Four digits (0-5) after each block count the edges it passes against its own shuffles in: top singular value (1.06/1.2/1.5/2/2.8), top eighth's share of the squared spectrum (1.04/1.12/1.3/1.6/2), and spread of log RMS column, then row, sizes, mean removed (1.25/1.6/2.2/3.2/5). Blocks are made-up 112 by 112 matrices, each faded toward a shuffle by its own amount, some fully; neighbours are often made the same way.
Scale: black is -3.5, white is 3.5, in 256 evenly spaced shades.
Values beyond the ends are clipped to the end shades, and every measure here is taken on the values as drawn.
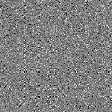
4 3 2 1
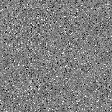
3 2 1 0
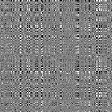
5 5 4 4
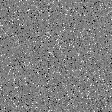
3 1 0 0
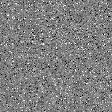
3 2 0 1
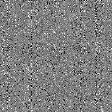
2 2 3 2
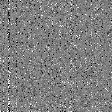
2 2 3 1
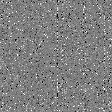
2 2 2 0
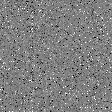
0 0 0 0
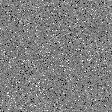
0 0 0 0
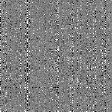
3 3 4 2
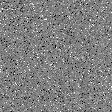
0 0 0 0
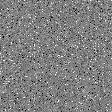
0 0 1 0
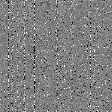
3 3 3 1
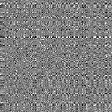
5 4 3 4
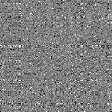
4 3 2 2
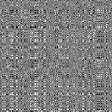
5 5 3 4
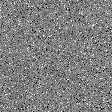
2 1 0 0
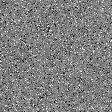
0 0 0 0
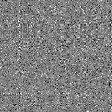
4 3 2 2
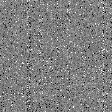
2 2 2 0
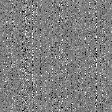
2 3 4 0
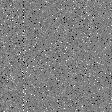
2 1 1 0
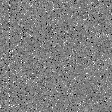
2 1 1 0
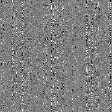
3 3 4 0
